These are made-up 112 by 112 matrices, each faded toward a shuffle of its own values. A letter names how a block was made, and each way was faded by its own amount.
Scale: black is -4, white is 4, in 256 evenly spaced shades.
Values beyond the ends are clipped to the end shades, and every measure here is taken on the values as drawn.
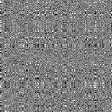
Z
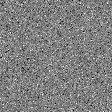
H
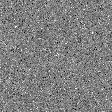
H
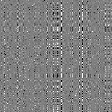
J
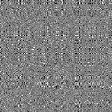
Z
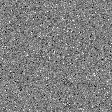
H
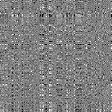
Z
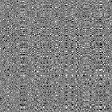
Z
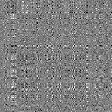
Z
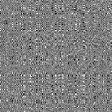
Z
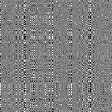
J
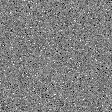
H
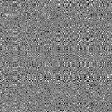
Z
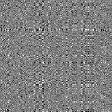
Z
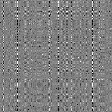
J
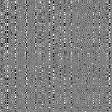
J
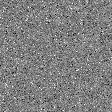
H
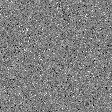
H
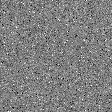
H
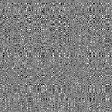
Z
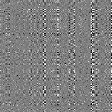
J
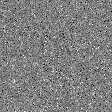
H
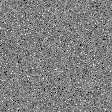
H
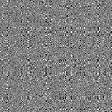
Z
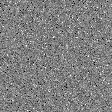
H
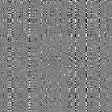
J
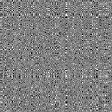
Z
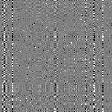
J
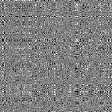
Z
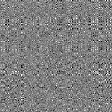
Z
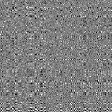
Z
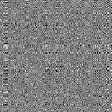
Z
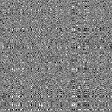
Z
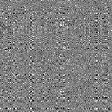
Z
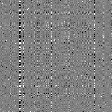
J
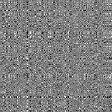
Z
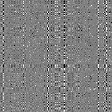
J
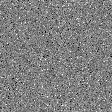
H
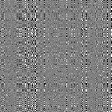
J
